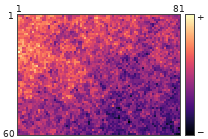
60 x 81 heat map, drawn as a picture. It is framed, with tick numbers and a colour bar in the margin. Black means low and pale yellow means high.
Ninth with the highest average: top left. Slope: up to the top left. Ninth with the lowest average: bottom right.
